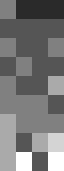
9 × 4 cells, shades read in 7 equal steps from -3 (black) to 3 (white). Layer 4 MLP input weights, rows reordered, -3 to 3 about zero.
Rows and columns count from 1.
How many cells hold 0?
11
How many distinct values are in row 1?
2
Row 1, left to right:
0 -2 -2 -2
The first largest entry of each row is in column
1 1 1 2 4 1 1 4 2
